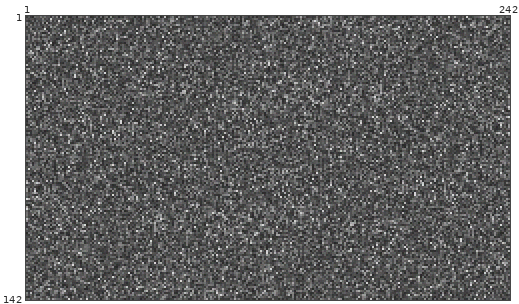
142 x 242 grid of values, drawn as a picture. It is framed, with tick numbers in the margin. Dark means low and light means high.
Fine speckle covers the field. No single row or column stands out from its neighbours. A half turn leaves it unchanged. The values are skewed, with a long tail toward high values. No seam splits the table. No overall slope runs across the table.
